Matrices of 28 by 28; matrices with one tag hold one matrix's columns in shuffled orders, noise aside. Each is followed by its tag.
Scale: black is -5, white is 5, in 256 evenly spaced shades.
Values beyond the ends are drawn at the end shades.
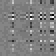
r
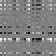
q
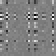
r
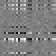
q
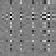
r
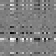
q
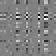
r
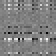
q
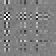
r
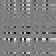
q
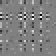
r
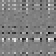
q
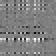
q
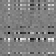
q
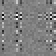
r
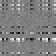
q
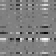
q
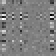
r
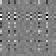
r
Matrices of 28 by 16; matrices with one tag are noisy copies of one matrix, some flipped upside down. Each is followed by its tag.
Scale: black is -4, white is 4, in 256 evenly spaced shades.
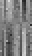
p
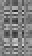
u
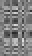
u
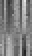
p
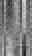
p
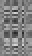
u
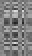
u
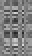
u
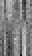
p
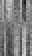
p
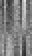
p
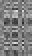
u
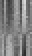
p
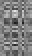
u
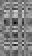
u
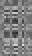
u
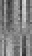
p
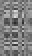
u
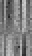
p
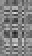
u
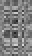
u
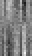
p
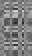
u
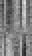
p
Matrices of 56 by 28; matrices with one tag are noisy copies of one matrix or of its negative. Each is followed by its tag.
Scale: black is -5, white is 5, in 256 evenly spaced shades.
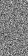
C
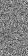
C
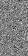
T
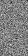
C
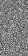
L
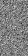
T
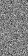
C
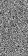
L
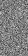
L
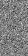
T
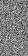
T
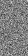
C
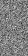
T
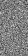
L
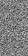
T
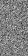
T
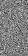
L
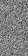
T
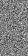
T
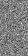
T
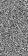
L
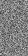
L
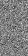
T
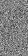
L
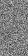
C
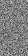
C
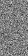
C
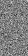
C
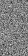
C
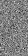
L
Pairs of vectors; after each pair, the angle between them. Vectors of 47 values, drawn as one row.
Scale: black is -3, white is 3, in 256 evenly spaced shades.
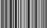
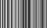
orthogonal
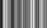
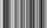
nearly opposite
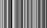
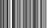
nearly opposite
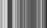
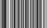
partly opposed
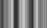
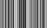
partly opposed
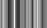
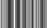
nearly parallel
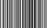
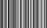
partly opposed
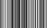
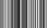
nearly parallel
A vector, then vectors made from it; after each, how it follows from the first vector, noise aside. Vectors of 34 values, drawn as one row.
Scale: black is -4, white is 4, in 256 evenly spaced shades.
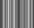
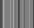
partly zeroed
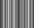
copied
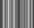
copied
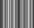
copied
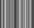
reversed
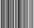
sign-scrambled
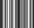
scaled up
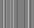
partly zeroed
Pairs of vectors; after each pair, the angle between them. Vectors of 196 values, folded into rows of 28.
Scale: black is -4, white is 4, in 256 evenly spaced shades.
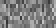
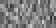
partly aligned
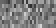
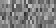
nearly opposite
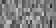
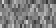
partly opposed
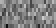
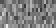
nearly opposite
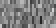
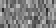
orthogonal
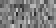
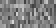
nearly opposite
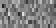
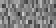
nearly parallel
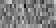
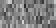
nearly parallel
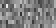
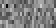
nearly opposite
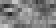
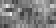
nearly opposite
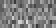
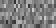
partly aligned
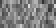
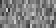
partly aligned
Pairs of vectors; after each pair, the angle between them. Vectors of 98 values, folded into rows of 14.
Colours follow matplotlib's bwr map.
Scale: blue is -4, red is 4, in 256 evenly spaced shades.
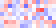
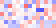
nearly opposite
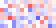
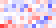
partly opposed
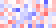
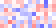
nearly parallel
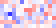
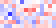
nearly parallel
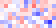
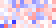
orthogonal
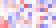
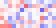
nearly parallel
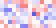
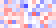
nearly opposite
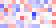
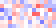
partly opposed
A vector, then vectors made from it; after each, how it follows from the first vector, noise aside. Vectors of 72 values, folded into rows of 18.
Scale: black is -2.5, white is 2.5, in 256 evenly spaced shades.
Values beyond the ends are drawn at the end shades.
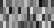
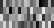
copied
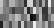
wrapped around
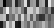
wrapped around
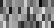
copied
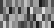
copied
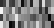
wrapped around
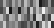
copied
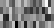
wrapped around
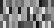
copied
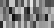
wrapped around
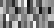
wrapped around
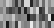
wrapped around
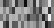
wrapped around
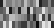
copied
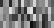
wrapped around
